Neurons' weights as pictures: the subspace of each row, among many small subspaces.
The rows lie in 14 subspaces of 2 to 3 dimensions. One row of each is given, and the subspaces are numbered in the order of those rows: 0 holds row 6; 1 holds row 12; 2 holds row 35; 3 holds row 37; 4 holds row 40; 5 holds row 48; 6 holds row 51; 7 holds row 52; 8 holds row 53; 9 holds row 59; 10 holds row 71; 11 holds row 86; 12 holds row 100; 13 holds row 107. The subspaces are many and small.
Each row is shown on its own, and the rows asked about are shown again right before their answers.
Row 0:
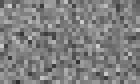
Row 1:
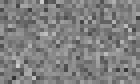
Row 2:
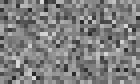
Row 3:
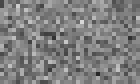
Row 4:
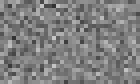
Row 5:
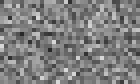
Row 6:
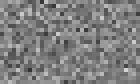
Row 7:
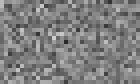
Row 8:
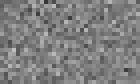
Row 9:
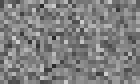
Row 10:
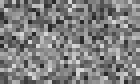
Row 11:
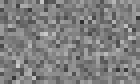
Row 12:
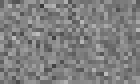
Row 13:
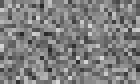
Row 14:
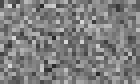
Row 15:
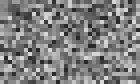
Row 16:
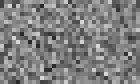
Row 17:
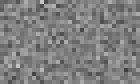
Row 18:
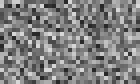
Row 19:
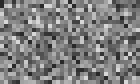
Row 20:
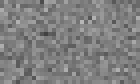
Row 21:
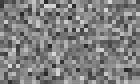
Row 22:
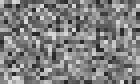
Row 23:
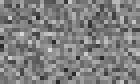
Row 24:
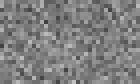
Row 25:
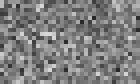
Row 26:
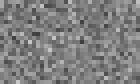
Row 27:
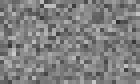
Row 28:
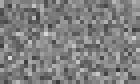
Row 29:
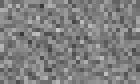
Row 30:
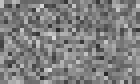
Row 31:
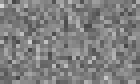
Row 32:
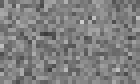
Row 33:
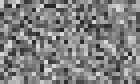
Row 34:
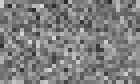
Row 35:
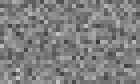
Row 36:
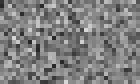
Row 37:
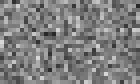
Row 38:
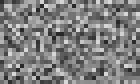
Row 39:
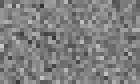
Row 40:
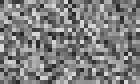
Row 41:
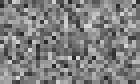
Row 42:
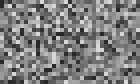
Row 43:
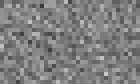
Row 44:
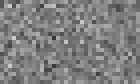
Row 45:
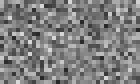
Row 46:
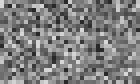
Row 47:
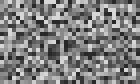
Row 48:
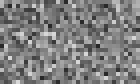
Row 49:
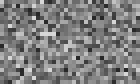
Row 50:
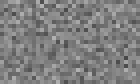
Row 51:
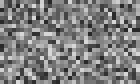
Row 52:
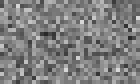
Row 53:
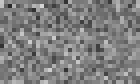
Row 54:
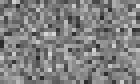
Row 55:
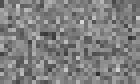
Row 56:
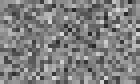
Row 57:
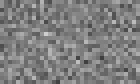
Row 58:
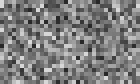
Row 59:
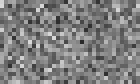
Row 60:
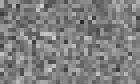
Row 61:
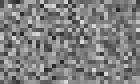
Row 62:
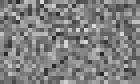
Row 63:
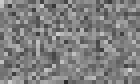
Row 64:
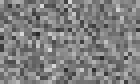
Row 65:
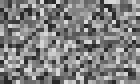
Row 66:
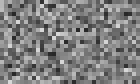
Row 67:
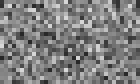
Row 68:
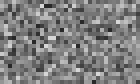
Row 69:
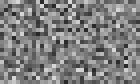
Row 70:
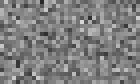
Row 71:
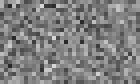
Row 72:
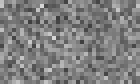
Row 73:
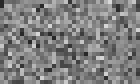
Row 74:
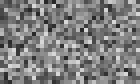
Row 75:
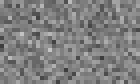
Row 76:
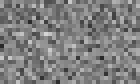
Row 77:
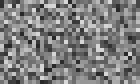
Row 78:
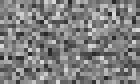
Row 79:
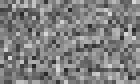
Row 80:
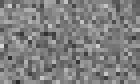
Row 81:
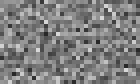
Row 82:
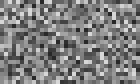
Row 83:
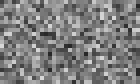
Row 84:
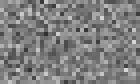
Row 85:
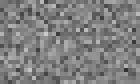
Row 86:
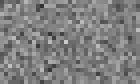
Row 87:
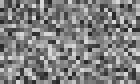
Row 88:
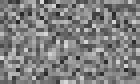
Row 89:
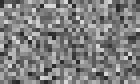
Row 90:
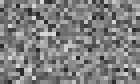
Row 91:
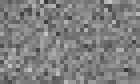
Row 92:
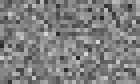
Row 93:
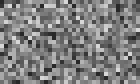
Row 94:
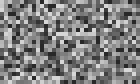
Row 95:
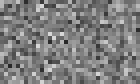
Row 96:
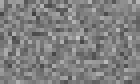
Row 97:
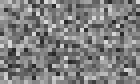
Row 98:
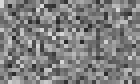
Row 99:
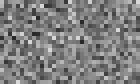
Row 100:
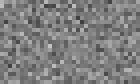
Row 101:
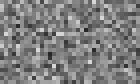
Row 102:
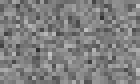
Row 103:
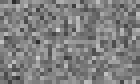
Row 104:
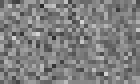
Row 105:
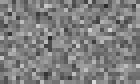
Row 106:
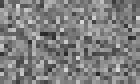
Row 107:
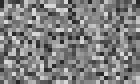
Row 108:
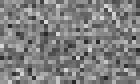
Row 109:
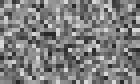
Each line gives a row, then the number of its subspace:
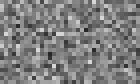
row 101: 2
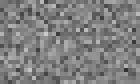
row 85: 0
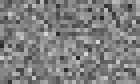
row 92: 8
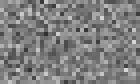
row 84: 0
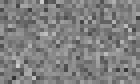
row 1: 7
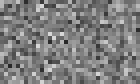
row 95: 11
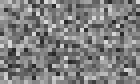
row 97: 12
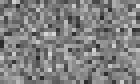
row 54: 3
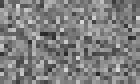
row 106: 7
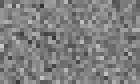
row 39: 0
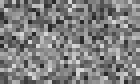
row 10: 12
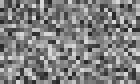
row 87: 6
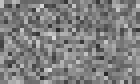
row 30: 3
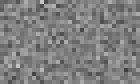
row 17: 11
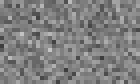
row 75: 4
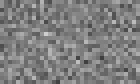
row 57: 6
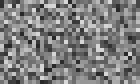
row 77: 0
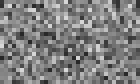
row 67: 8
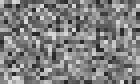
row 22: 3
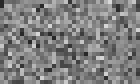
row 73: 2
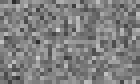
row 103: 3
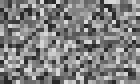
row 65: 5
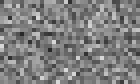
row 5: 4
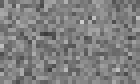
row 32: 11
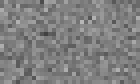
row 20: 11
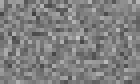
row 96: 13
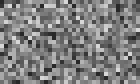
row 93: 5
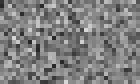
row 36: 3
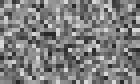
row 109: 3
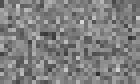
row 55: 7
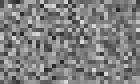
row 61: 1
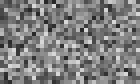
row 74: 12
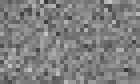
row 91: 5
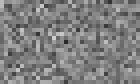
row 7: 2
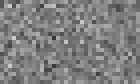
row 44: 10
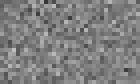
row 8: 12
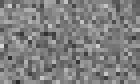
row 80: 5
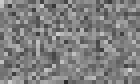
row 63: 8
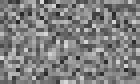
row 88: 1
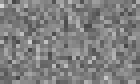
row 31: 2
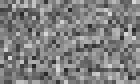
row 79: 12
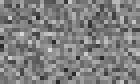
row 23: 4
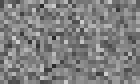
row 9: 0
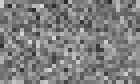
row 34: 8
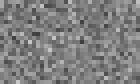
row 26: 13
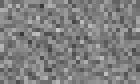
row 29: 6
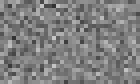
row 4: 10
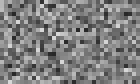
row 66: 9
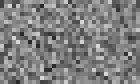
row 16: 0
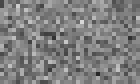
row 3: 7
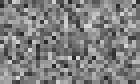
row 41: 2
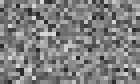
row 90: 10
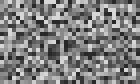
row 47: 13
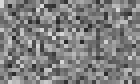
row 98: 9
